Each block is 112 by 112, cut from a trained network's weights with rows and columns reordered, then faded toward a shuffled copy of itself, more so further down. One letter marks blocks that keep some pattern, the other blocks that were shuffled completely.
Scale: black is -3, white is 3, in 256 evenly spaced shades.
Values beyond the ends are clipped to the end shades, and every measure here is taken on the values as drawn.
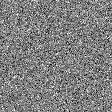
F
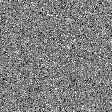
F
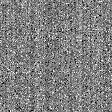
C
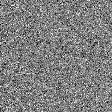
C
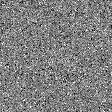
F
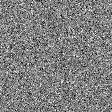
F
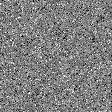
F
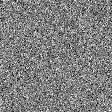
F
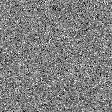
F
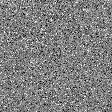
F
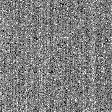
C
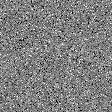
F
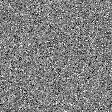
F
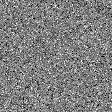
F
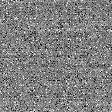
C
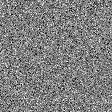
F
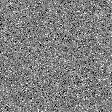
F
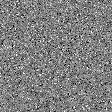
F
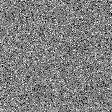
F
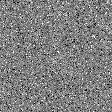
F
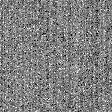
C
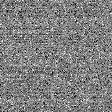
C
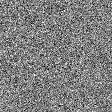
F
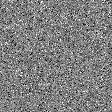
F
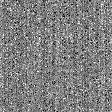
C
